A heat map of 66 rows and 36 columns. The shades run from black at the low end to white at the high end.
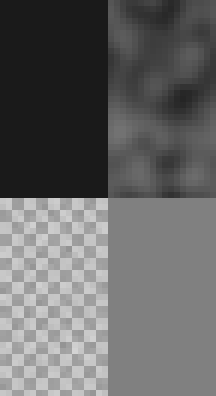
It is made of 2 by 2 panels. Panel 1,1: very low, flat. Panel 1,2: low, blotchy. Panel 2,1: high, checkered. Panel 2,2: middling, flat.
